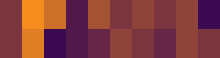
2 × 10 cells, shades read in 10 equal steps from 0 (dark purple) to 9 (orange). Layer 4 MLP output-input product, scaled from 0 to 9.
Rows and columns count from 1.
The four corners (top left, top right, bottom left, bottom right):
3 0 3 3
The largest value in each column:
3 9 7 1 5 4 4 3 4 3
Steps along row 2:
up down up up up down down up down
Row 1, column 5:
5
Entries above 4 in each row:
3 1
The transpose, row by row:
3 3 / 9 8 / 7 0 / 1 1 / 5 2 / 3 4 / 4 3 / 3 2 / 4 4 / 0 3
